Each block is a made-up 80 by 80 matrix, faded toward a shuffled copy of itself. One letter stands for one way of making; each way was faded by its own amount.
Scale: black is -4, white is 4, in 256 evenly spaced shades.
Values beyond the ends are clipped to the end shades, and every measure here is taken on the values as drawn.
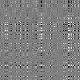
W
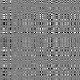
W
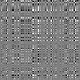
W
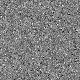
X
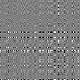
W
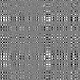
W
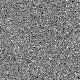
X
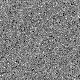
X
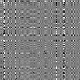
W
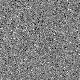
X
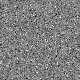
X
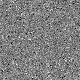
X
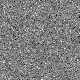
X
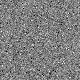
X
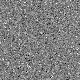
X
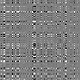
W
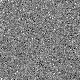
X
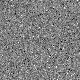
X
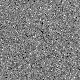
X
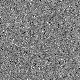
X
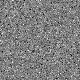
X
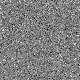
X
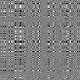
W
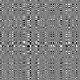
W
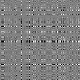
W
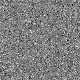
X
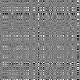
W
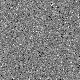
X
